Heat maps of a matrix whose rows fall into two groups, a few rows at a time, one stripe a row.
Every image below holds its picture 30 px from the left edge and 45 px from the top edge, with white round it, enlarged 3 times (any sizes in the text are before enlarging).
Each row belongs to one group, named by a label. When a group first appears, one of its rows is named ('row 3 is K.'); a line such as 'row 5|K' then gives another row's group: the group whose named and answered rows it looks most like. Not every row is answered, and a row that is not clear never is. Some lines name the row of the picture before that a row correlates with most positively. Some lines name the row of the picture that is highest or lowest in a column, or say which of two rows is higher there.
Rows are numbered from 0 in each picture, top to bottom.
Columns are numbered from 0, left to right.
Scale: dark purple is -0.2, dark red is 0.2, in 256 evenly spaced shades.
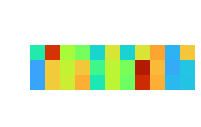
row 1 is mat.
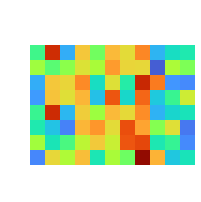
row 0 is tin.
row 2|mat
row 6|tin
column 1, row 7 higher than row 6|Yes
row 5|tin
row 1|tin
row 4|tin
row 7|mat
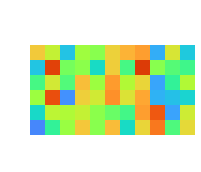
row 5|mat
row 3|tin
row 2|tin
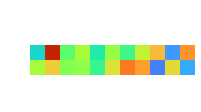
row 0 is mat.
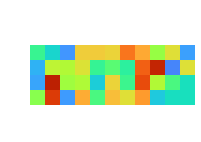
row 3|tin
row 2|mat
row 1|mat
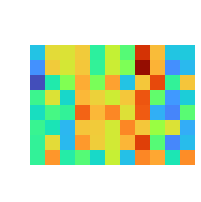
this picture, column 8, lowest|4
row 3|tin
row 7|mat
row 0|mat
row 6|tin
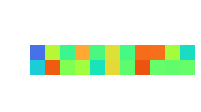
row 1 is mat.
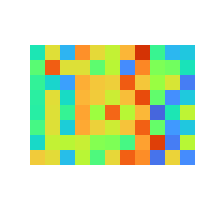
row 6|mat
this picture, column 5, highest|4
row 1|mat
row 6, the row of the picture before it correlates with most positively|0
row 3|tin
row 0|tin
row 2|tin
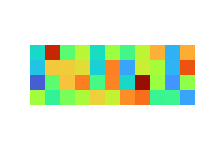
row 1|mat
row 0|mat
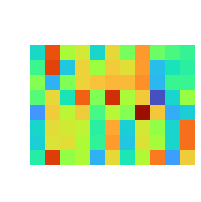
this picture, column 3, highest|3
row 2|tin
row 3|tin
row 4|mat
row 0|mat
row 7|mat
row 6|mat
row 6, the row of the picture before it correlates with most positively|1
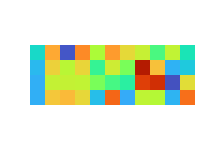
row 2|mat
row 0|tin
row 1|mat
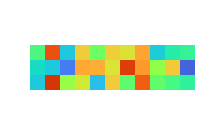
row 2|mat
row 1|tin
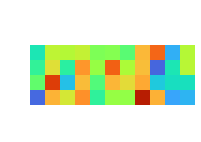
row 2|tin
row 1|tin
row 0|mat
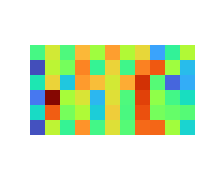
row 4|mat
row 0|tin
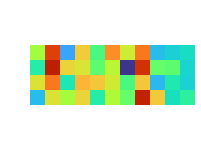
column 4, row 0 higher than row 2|No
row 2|tin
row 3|mat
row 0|tin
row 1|mat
